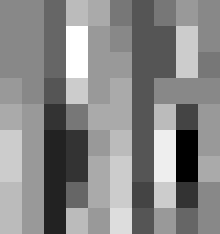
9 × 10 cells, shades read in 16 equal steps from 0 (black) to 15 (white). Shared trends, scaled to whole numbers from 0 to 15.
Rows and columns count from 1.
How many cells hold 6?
5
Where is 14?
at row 6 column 8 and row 7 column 8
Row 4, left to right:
9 8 5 12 9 10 5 8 8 8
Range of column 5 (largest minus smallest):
1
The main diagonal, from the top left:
8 8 6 12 10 11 5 12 6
